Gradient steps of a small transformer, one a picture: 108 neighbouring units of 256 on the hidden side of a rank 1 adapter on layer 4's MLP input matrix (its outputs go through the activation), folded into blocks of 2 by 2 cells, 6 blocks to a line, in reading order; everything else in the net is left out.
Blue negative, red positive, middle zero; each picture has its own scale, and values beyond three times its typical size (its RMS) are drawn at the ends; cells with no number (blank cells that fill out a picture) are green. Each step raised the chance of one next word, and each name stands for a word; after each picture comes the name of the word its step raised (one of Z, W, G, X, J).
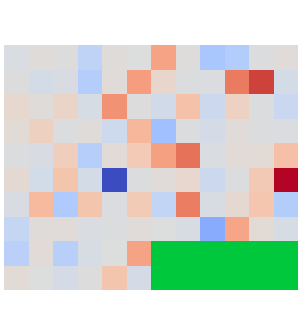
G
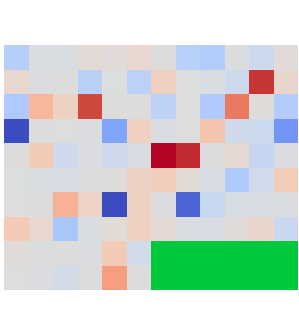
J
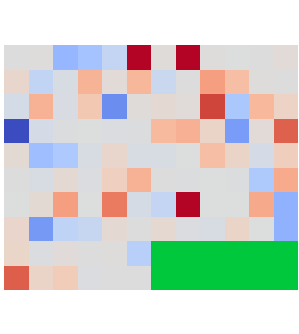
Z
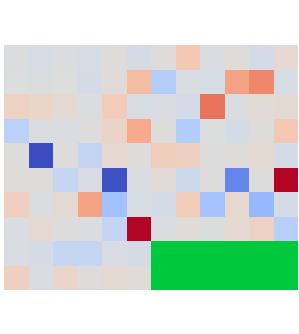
G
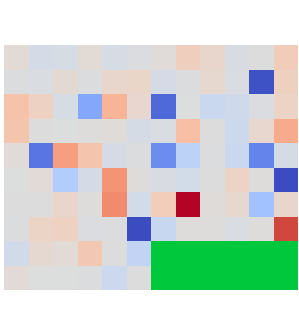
J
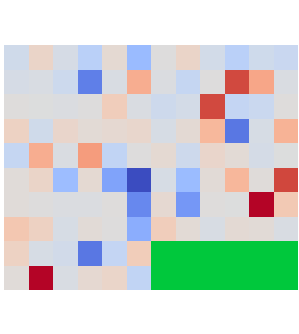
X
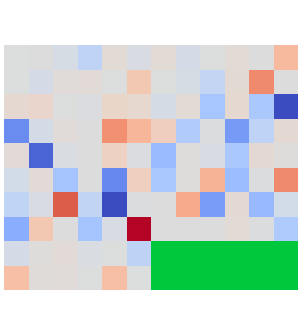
G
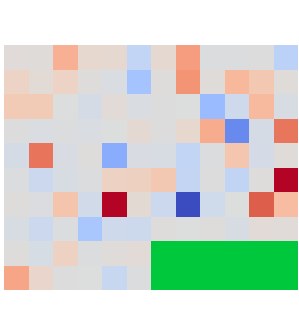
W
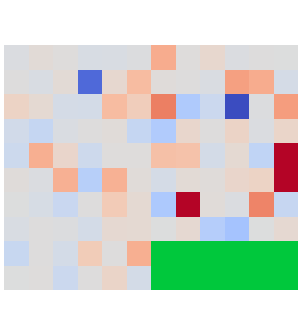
Z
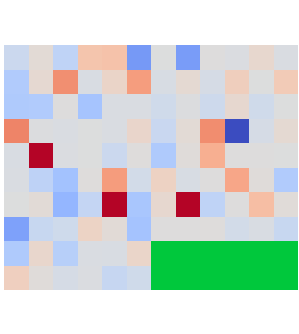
J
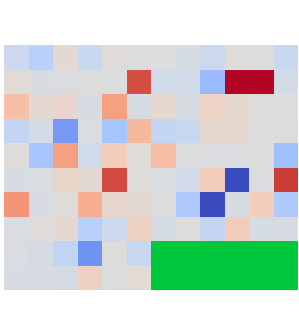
G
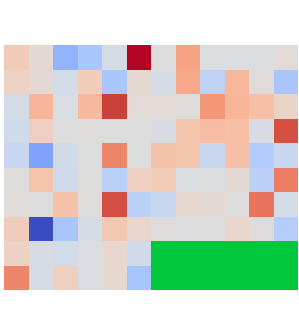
Z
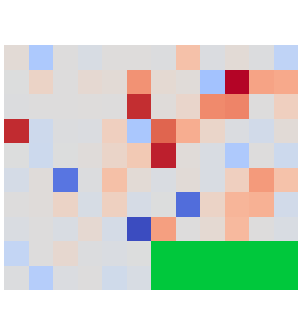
X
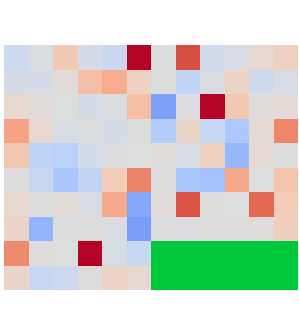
Z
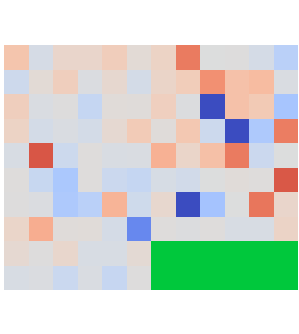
W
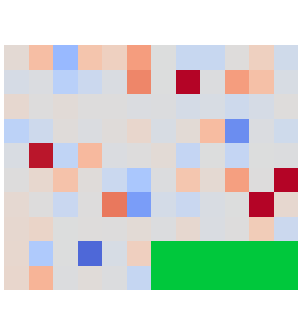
W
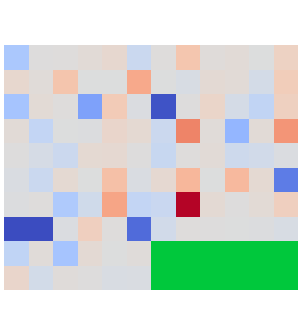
J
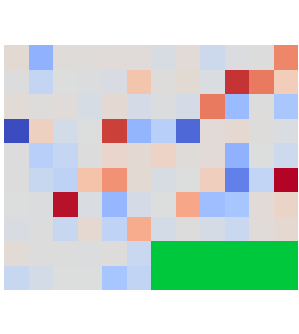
G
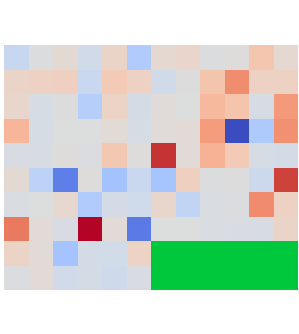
X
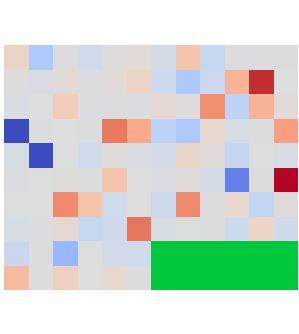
G
